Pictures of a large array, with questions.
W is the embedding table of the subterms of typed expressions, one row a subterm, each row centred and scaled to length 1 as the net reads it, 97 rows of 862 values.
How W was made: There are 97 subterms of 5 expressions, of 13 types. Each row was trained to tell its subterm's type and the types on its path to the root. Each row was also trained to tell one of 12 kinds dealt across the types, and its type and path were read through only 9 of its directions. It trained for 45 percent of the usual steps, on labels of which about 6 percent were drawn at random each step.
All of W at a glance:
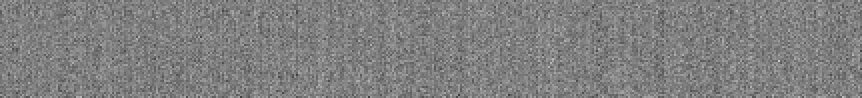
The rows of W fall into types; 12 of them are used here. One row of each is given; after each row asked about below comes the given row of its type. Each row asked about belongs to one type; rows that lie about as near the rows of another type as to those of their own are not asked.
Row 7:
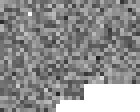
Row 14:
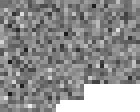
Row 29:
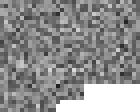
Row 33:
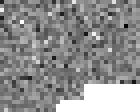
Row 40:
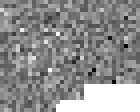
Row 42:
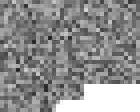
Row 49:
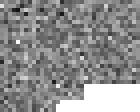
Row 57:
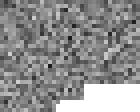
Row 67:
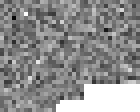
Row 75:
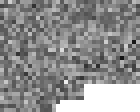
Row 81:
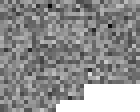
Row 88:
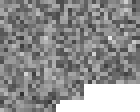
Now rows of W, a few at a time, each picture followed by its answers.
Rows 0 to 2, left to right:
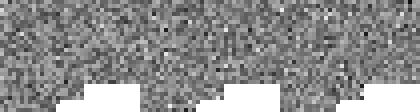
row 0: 67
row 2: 33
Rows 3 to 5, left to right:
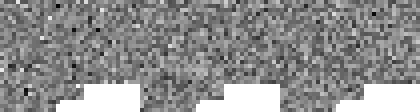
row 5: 7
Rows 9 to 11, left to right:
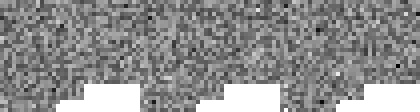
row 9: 7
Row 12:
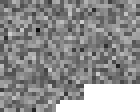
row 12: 75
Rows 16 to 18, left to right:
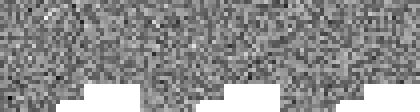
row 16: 29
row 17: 75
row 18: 42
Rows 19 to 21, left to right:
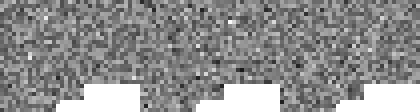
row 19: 33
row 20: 81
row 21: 88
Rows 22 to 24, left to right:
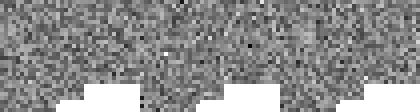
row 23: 81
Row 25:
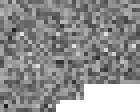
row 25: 67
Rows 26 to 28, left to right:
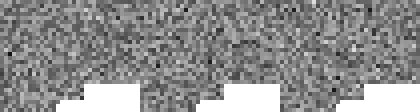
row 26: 49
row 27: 29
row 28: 88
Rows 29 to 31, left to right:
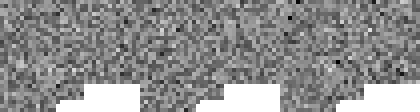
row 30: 29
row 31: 67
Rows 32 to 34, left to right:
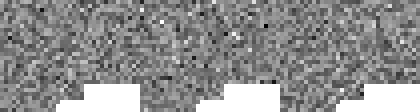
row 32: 81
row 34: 29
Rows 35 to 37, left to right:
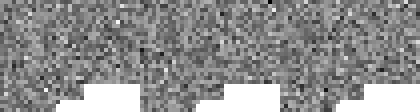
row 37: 29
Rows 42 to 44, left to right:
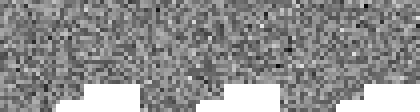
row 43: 49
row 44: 14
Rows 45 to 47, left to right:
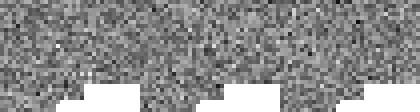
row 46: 29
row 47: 57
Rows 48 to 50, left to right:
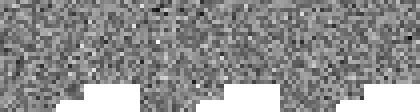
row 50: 49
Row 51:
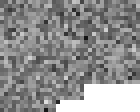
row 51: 14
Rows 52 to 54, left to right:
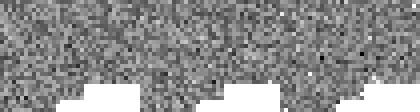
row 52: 57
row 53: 75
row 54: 7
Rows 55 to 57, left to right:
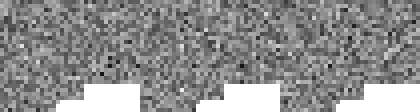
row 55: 49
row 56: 67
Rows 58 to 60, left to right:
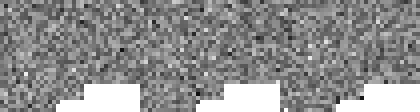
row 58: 14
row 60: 33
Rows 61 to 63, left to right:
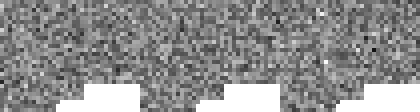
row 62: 14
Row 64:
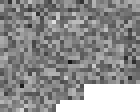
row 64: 14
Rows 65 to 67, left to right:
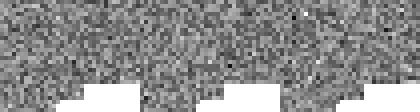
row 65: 40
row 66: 57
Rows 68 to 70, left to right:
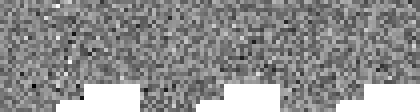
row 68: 67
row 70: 81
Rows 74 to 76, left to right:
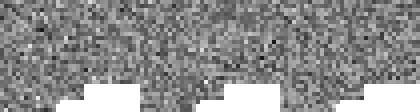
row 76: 75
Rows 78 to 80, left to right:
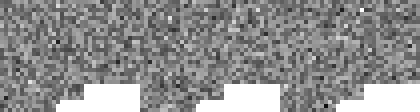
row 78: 14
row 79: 75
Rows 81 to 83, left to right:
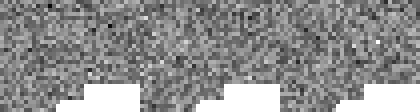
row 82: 33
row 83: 29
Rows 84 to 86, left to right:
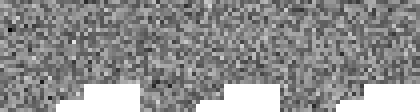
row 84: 40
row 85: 75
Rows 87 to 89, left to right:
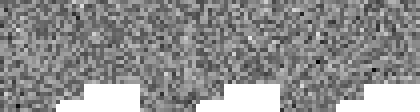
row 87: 57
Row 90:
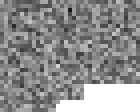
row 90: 88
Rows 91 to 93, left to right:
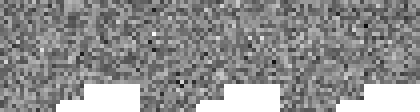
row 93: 14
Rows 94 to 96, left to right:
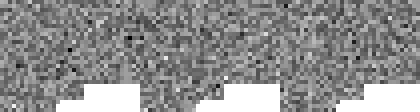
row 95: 7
